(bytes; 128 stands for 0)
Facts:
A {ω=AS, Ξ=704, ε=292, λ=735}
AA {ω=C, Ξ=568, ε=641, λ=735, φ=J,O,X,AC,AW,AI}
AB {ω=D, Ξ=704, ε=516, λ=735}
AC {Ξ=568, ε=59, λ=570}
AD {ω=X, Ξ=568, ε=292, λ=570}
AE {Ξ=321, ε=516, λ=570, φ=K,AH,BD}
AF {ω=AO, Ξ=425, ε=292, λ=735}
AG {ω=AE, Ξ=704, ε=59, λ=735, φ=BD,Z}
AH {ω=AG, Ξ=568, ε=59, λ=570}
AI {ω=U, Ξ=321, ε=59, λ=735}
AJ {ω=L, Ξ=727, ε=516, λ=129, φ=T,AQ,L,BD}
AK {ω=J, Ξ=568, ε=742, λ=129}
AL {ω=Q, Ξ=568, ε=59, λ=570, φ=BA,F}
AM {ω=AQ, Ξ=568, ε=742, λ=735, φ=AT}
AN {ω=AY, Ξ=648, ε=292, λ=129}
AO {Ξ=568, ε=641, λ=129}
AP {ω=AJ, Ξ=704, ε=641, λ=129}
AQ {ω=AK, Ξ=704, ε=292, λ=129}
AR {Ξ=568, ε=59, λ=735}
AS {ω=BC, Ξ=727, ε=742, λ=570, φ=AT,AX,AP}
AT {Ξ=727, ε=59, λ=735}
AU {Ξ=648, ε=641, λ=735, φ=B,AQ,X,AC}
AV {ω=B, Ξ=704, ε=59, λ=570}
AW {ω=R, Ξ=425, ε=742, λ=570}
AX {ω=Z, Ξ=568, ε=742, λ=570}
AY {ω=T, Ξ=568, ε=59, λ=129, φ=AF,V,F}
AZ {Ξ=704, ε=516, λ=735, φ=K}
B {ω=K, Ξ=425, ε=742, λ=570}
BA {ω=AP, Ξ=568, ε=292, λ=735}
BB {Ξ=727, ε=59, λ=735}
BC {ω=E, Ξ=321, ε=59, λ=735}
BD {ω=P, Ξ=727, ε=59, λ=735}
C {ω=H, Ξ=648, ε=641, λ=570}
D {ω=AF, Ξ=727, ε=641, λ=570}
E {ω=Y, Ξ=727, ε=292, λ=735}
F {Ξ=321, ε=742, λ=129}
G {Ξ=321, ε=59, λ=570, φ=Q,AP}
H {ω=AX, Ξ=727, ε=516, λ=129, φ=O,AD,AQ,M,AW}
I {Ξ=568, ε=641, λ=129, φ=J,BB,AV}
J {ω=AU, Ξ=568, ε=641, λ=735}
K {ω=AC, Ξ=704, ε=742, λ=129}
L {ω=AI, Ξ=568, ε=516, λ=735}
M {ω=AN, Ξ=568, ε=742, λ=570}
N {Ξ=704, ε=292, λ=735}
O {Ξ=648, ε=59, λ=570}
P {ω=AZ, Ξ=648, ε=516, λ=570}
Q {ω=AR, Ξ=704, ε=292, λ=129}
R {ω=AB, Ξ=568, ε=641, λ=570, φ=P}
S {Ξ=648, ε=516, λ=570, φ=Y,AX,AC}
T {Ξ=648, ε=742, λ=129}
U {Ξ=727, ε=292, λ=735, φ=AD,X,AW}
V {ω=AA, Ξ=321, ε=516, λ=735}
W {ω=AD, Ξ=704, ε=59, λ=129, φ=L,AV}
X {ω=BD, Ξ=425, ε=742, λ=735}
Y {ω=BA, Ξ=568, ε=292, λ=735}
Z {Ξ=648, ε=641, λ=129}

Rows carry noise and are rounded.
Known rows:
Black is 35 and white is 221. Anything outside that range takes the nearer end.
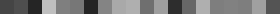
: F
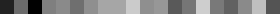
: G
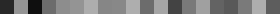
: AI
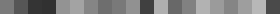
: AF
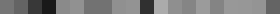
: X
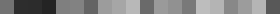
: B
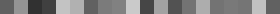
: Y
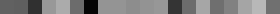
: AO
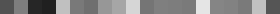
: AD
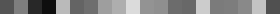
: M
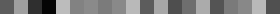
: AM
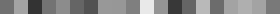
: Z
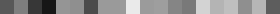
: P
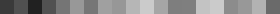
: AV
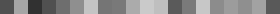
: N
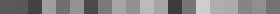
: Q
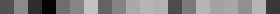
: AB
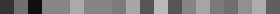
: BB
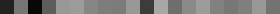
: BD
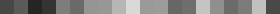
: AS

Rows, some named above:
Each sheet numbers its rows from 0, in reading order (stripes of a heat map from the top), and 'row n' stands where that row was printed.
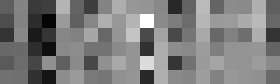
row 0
AK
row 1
C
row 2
V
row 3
X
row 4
AP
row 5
X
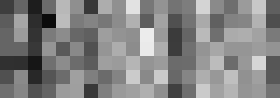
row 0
AC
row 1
AM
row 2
Z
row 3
AP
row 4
D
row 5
AZ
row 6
AN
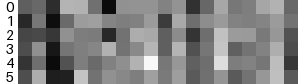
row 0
AO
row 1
BD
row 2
H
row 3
U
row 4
AE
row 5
AA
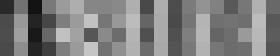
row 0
BC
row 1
E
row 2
AR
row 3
E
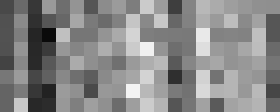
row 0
W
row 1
AZ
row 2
AD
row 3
O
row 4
AG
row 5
T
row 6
S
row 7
AU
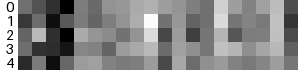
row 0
AW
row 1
AE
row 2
L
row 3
B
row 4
BD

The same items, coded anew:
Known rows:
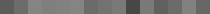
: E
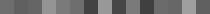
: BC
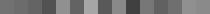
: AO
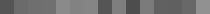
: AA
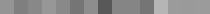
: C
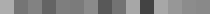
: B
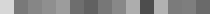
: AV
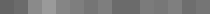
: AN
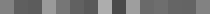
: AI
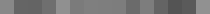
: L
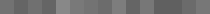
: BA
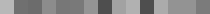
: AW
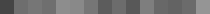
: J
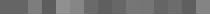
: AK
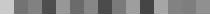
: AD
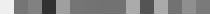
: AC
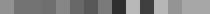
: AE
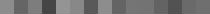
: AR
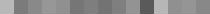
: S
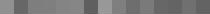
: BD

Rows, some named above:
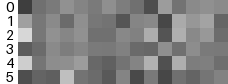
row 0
Z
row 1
AS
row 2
O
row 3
T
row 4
AV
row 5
V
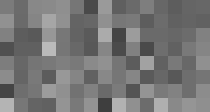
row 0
AG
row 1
W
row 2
AI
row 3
V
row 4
U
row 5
AY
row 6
AP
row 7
R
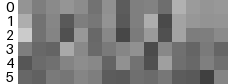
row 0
C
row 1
B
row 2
AD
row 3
AB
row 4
AZ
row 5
AM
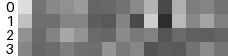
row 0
AV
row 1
G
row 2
W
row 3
AF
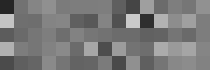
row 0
AU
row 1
G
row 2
X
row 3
D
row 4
F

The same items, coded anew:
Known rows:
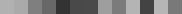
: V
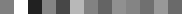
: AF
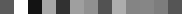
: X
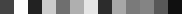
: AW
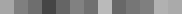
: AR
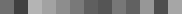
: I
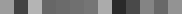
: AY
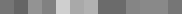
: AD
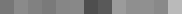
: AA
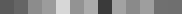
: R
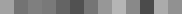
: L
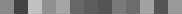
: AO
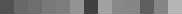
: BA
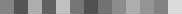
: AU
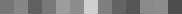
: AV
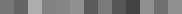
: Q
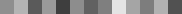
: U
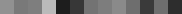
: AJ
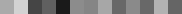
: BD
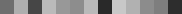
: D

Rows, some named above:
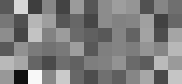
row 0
E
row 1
F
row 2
AO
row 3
AM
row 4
AZ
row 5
Z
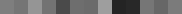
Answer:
W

